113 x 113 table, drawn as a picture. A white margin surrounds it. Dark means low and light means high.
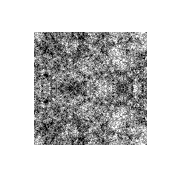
Stripes: none. Odd rows or columns: none. Mirror symmetry: top to bottom. Histogram: bell-shaped.
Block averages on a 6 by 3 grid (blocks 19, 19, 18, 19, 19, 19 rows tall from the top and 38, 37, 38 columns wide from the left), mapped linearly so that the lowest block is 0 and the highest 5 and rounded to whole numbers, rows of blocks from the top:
005
024
120
120
024
005
